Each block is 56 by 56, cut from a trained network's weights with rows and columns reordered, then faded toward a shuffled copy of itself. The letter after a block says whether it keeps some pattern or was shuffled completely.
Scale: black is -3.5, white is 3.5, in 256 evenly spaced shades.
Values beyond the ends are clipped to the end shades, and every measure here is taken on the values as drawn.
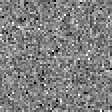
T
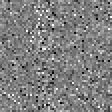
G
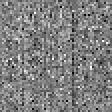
G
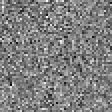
G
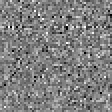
G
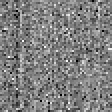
G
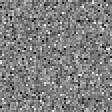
T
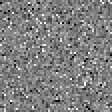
T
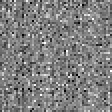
G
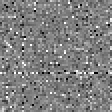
G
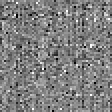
G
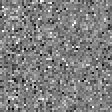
G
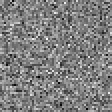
T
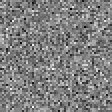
G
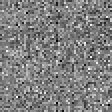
G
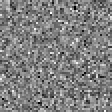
G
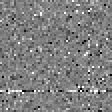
G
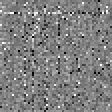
G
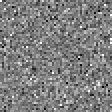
T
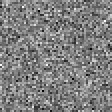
T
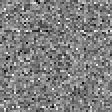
G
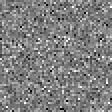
T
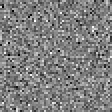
T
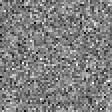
T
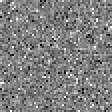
T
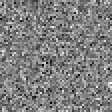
G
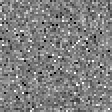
T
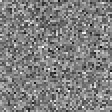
G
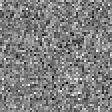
G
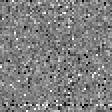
G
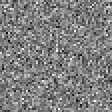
T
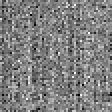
G
